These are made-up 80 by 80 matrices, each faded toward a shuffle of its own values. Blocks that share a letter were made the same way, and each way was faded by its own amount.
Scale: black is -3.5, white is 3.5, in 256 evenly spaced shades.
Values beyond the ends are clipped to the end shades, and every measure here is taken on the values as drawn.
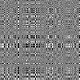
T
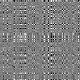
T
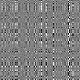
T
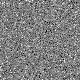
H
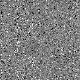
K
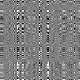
T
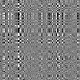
T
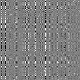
T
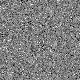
H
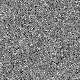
H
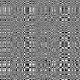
T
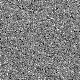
H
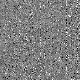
K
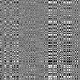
T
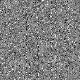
K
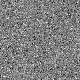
H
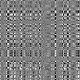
T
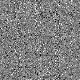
K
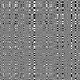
T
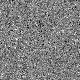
H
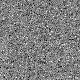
H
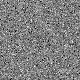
H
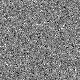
H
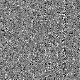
K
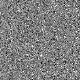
K
